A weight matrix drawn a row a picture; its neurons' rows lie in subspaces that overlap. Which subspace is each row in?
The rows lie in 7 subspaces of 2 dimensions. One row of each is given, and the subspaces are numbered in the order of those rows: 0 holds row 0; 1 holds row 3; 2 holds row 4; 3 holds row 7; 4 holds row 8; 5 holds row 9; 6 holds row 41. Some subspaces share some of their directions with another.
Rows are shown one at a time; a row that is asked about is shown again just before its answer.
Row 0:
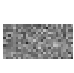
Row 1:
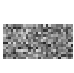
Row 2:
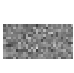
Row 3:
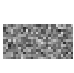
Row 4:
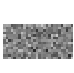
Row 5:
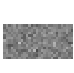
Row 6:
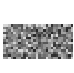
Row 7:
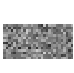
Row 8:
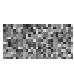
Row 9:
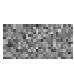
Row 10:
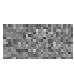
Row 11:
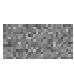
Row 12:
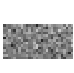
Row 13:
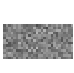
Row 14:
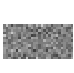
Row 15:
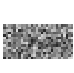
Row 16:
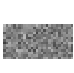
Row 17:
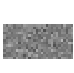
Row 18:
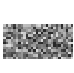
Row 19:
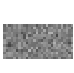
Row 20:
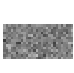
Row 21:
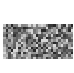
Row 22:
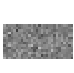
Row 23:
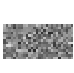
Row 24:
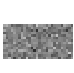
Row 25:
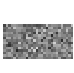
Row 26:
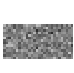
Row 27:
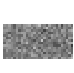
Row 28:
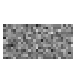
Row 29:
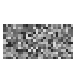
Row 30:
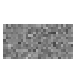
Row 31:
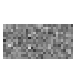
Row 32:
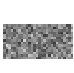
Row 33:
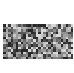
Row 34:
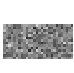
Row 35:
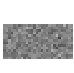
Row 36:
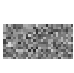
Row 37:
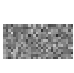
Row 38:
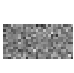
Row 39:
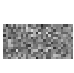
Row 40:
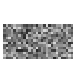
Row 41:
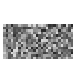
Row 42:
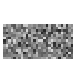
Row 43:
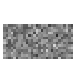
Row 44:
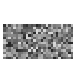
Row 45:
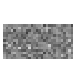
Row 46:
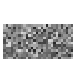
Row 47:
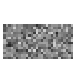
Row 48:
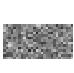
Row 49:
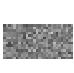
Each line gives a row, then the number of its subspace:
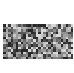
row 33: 6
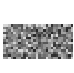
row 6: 2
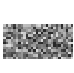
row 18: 0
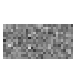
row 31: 3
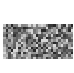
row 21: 6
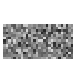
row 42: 1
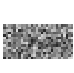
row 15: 0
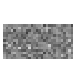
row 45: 3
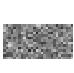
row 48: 1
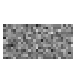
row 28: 5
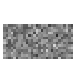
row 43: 6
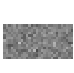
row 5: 4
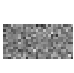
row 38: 2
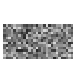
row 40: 3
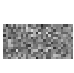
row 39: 2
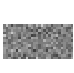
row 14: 2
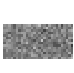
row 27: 0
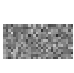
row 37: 6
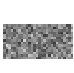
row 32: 4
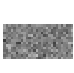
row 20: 4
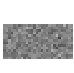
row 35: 6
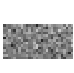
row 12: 5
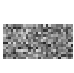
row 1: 3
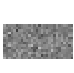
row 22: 0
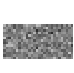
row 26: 5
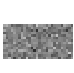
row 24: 2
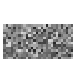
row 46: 5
